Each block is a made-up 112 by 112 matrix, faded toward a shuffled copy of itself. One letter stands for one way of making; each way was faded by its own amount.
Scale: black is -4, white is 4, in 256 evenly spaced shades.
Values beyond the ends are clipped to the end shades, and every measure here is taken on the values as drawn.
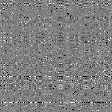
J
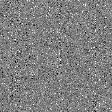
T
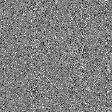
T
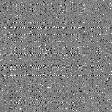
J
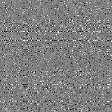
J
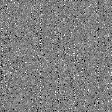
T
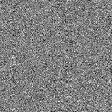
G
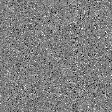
T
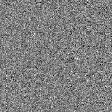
G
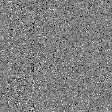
T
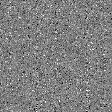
T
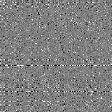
J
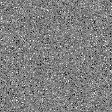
T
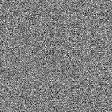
G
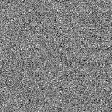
G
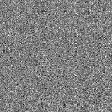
G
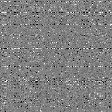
J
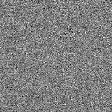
G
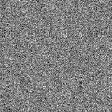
G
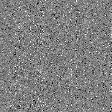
T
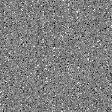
T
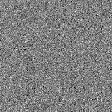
G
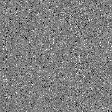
T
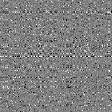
J
